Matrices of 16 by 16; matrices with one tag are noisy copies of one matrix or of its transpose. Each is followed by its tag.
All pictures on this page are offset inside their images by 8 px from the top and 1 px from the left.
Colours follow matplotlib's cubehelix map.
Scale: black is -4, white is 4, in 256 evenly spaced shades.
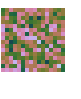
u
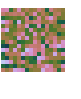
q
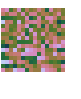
q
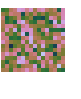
u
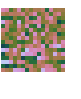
q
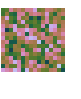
u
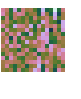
q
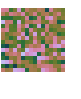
q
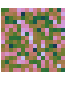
u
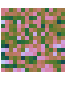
q
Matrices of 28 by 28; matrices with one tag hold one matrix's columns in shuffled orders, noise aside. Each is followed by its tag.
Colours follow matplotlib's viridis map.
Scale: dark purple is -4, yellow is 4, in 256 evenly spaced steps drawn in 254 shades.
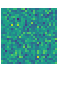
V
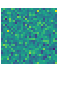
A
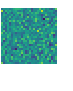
A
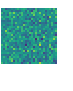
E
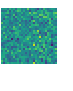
E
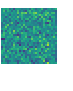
E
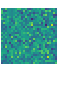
V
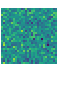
E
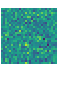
E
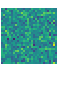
E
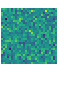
A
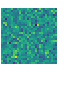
V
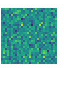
V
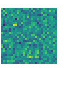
V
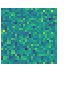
A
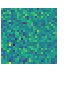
E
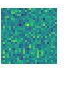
V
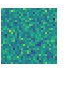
A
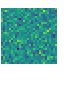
A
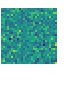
E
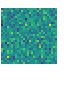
V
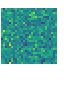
E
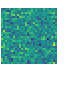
E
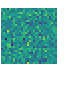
E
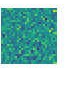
A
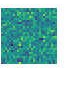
E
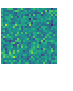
V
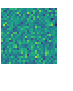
V
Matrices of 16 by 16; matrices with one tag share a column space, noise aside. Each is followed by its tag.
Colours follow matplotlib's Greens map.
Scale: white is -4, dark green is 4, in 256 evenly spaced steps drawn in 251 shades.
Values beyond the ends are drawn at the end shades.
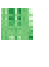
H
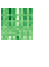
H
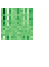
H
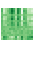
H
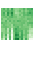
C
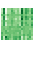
H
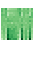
C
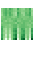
C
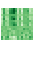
H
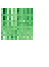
H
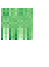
C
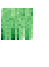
C
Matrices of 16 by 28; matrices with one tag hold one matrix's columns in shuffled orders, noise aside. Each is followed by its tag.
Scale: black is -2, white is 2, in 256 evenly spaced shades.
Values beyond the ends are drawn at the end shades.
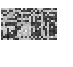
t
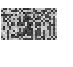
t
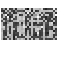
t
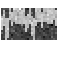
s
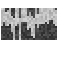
s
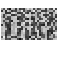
t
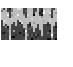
s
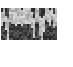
s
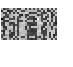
t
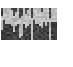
s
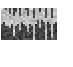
s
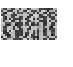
t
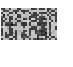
t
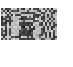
t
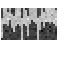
s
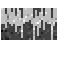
s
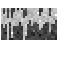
s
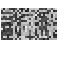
t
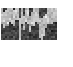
s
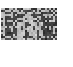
t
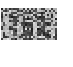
t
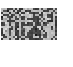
t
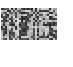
t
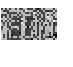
t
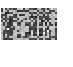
t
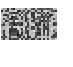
t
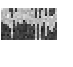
s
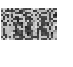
t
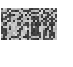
t
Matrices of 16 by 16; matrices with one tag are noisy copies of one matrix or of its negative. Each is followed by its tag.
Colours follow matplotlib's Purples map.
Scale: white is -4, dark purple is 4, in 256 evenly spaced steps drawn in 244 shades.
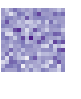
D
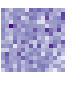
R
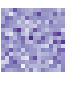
D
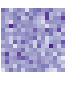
R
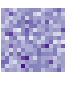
D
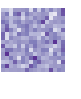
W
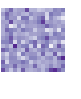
R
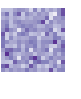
W
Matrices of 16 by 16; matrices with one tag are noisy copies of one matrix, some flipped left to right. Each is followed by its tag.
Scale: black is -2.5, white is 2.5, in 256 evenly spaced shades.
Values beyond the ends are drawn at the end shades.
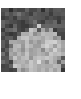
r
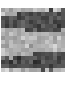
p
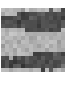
p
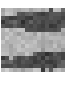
p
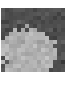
r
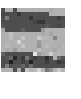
p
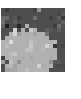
r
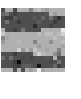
p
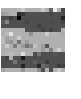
p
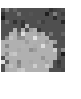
r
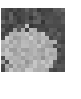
r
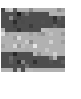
p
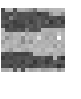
p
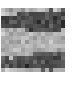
p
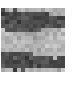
p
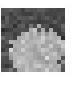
r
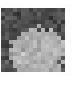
r
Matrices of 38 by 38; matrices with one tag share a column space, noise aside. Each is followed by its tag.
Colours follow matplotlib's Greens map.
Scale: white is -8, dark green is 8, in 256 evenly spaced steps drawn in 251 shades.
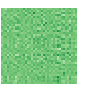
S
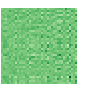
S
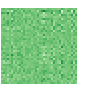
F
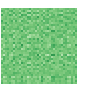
S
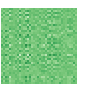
S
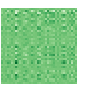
F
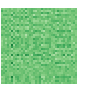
S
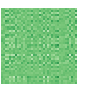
S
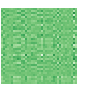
S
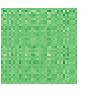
F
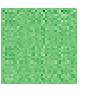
F
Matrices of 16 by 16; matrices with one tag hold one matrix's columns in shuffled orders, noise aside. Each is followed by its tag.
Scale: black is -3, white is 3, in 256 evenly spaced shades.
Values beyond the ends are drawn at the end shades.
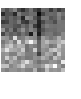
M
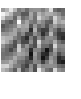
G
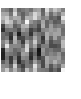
G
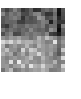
M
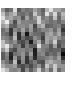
G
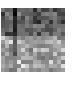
M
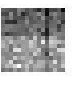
M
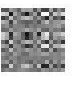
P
